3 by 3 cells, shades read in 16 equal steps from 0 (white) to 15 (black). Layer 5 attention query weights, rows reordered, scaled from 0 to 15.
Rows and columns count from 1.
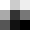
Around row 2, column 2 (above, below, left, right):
3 14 5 8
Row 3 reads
10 14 15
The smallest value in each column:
0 3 1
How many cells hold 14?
1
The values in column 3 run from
1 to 15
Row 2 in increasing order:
5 8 12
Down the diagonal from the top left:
0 12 15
